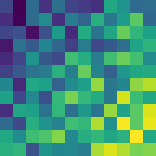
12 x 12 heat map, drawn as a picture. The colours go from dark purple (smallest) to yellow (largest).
The ninth with the lowest average is the top left. The bottom right is the ninth with the highest average. There is an overall slope up to the bottom right. Overall the values sit about 50% of the way up the scale. The halves do not mirror each other.
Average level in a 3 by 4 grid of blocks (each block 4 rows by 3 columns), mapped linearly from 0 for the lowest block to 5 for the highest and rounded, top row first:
0 1 2 3 | 1 2 3 4 | 2 3 4 5
